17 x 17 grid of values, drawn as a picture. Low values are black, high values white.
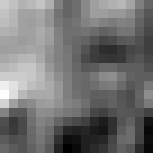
No single row or column stands out from its neighbours. The field climbs toward the top left. The ninth with the highest average is the middle left. No lone cell stands out from its neighbours. The values follow a bell shape.
